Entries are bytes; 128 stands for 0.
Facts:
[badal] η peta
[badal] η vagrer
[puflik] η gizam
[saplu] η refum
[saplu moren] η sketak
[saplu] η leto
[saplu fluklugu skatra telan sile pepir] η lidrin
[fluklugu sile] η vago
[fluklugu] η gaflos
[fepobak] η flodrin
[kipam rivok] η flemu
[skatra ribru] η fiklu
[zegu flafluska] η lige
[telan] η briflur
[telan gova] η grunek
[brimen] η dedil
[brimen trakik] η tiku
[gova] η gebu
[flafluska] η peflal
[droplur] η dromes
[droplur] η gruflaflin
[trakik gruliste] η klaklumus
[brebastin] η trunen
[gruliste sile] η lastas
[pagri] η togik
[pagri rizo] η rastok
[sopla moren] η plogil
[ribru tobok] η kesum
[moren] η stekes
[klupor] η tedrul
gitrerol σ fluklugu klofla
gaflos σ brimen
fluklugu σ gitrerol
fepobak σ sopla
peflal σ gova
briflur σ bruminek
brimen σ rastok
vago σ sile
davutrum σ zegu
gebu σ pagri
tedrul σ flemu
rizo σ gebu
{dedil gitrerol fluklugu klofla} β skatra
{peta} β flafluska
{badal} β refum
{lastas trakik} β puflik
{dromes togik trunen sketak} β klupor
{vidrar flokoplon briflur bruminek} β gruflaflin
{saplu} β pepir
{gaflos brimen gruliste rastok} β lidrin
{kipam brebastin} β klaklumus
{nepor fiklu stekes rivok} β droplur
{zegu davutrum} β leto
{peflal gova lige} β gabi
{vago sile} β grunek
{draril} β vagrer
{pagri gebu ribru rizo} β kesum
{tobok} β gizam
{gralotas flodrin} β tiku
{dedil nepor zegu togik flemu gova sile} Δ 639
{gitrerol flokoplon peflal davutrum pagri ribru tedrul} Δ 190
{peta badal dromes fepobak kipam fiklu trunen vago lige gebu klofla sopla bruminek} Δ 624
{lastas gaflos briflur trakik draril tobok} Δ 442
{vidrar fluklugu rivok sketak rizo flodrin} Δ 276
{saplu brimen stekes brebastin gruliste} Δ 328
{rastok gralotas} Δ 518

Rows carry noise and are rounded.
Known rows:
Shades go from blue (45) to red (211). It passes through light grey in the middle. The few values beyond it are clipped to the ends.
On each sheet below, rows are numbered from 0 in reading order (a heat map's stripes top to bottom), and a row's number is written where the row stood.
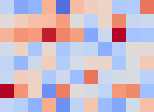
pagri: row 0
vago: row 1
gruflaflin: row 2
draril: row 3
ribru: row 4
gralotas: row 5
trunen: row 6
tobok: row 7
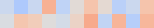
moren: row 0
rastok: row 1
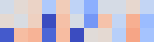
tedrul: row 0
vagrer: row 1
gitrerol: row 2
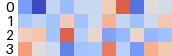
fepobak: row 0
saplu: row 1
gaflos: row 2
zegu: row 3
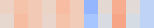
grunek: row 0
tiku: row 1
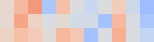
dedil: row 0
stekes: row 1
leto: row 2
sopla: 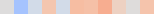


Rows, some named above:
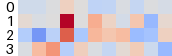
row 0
davutrum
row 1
droplur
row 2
rivok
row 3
dedil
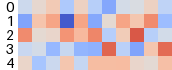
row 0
tedrul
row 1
klofla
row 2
gebu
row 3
puflik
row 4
sopla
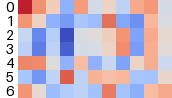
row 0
lige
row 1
brebastin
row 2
badal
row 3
badal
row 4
peflal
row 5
rivok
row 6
flafluska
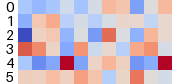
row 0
klupor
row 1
togik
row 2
fluklugu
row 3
lige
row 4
rizo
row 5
fiklu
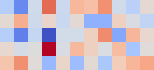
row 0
kipam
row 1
lastas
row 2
badal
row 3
droplur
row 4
gizam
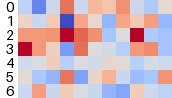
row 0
kipam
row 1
peta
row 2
dromes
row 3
trunen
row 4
nepor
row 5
brimen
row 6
briflur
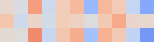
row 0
flemu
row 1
bruminek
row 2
flemu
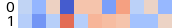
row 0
flodrin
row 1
rivok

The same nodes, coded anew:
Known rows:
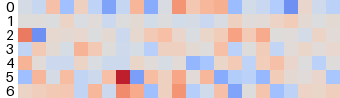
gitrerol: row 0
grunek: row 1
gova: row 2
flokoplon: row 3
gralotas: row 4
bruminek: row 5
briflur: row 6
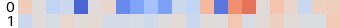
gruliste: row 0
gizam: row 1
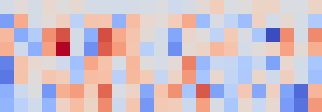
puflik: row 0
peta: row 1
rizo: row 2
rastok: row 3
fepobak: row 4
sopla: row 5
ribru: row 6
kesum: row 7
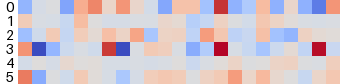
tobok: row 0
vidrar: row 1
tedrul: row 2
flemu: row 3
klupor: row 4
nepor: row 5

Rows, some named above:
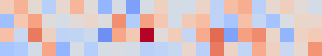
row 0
lastas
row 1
peflal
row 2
zegu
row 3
stekes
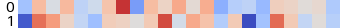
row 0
bruminek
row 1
lige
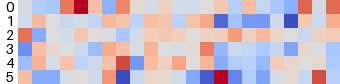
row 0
pagri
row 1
gebu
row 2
nepor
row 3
fepobak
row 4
bruminek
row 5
rivok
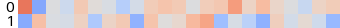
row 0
nepor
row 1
klofla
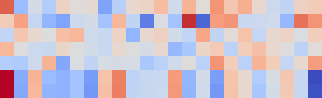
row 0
dedil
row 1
brimen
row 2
draril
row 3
gralotas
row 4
brebastin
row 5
fluklugu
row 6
fluklugu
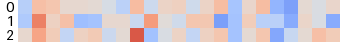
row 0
davutrum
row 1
vago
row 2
gaflos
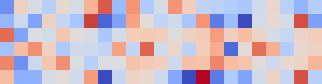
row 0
fiklu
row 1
kipam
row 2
nepor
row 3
flafluska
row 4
togik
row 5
rivok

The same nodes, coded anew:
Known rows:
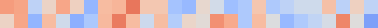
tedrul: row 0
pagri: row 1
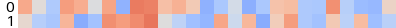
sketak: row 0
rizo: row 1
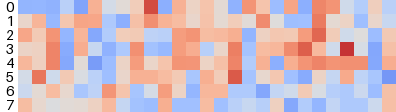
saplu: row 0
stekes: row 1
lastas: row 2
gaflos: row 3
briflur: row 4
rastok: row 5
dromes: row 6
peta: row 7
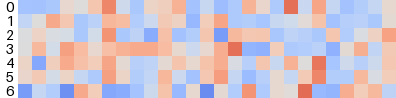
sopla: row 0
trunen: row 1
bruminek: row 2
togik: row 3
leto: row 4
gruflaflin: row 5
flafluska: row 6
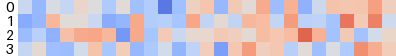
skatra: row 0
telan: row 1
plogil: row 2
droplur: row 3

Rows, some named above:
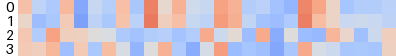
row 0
gitrerol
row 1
gitrerol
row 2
fiklu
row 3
lige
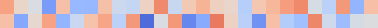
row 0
draril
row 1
fluklugu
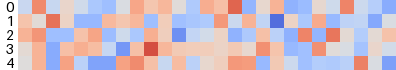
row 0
rastok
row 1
gebu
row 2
peflal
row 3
stekes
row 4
pagri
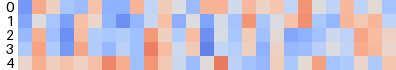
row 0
gralotas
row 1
flafluska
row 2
zegu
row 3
zegu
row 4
flemu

